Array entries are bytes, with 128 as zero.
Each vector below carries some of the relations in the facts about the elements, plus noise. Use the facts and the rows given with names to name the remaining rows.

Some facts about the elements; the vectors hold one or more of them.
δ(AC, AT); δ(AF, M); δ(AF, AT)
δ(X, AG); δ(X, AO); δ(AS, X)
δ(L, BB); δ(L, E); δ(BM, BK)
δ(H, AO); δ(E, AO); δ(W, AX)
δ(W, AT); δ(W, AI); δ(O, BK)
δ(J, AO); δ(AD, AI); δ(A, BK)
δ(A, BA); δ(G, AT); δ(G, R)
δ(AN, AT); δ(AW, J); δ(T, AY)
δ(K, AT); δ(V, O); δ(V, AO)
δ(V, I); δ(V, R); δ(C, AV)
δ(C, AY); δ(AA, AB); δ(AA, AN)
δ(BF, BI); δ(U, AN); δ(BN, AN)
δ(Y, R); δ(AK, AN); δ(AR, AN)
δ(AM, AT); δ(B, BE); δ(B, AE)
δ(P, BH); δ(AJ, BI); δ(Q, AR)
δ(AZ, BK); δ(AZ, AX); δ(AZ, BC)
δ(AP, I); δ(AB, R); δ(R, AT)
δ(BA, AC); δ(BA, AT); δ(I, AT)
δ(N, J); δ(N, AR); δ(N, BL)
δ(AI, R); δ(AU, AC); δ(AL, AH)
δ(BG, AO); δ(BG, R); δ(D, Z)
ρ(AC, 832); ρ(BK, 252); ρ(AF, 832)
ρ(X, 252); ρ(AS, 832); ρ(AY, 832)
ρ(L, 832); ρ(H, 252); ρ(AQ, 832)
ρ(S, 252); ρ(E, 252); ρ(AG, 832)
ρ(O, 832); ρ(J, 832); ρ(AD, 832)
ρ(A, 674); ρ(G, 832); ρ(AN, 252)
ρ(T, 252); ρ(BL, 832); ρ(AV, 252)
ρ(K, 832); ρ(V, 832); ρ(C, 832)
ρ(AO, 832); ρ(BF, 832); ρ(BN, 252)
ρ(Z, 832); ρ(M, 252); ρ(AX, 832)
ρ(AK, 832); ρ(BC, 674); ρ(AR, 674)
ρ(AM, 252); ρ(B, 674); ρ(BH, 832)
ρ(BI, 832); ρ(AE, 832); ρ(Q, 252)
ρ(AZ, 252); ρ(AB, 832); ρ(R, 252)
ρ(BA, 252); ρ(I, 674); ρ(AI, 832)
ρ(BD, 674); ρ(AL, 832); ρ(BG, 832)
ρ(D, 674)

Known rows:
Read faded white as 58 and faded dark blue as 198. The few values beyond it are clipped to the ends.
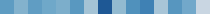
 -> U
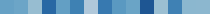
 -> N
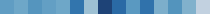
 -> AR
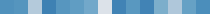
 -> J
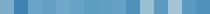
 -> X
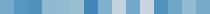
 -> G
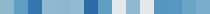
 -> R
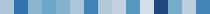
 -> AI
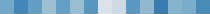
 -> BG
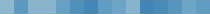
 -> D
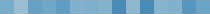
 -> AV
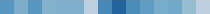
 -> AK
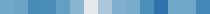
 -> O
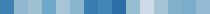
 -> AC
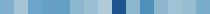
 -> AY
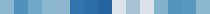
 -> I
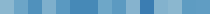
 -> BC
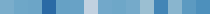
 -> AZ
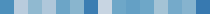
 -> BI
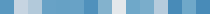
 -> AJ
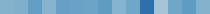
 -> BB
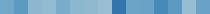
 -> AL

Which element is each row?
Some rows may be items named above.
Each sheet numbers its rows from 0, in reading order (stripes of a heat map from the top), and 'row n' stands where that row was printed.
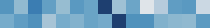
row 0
AN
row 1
AG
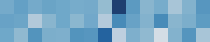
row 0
AX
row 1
L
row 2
AT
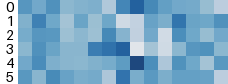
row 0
AK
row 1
V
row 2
G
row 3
I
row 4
AS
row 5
BN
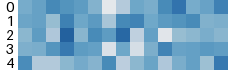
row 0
O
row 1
Q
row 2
W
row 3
BM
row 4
BF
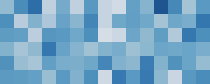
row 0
AB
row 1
BI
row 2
E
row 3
T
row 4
AU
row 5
AO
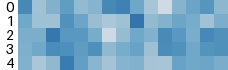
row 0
BA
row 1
C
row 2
BK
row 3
A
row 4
T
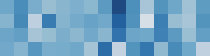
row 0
AS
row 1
AD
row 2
AL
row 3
AA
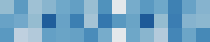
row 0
AP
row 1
N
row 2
AJ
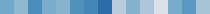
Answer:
AT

